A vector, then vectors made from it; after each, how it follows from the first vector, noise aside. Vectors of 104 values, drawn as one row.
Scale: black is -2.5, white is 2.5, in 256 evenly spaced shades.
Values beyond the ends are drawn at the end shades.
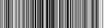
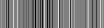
partly zeroed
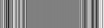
partly zeroed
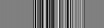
partly zeroed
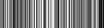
negated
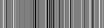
partly zeroed
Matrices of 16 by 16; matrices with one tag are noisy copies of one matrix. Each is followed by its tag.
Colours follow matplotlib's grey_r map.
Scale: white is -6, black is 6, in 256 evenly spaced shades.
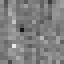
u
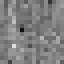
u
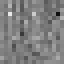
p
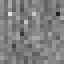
p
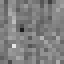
u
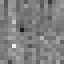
u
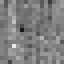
u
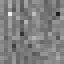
p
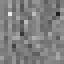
p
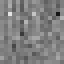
p
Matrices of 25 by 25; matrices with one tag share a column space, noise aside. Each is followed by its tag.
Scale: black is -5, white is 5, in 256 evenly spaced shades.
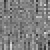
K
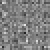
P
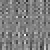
K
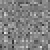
P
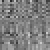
K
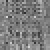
K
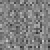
P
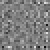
P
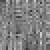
K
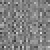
P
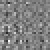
P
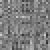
K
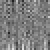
K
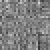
K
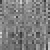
K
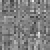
K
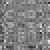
P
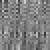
K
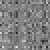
P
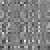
P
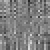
K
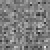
P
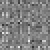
P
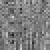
K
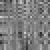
K
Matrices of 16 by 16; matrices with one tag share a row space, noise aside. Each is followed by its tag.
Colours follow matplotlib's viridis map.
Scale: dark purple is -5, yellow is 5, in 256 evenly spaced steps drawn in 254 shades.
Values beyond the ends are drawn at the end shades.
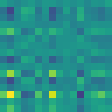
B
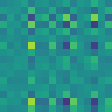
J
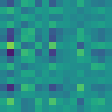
B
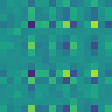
J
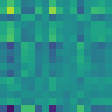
B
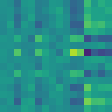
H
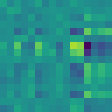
H
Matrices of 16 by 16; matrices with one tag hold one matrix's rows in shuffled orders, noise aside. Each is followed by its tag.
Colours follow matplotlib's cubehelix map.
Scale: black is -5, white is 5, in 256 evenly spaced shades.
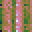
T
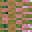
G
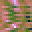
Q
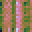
T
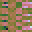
G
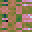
G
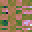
G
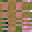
G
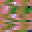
Q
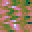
Q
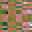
G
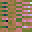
G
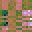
G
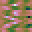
Q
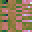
G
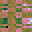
G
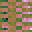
G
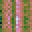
T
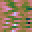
Q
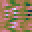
Q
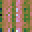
T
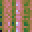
T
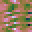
Q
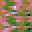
Q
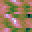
Q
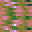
Q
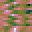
Q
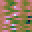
Q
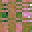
G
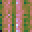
T
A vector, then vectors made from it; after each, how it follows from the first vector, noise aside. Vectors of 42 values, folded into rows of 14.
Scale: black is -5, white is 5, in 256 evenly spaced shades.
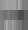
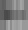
reversed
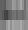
reversed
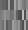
sign-scrambled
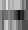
scaled up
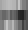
scaled up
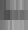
reversed
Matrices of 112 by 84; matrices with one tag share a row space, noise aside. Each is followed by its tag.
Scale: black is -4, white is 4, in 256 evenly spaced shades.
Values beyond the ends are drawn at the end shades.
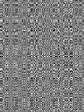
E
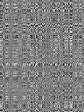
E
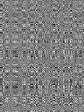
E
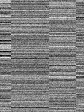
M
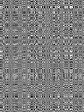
E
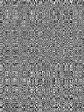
E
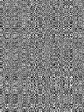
E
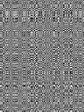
E
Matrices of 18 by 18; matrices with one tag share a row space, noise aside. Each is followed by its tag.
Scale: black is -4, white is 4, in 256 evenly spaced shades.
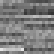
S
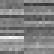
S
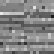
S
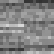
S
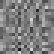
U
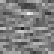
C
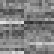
S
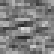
C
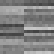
S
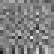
U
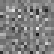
U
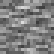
C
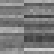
S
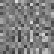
U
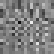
U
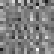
U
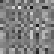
U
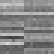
S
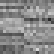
S
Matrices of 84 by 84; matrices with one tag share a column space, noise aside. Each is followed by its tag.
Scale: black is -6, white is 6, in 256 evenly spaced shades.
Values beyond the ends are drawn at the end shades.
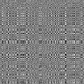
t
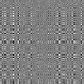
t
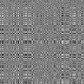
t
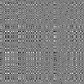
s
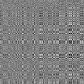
t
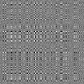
s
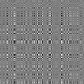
t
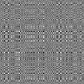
s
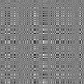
t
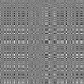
t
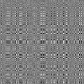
t
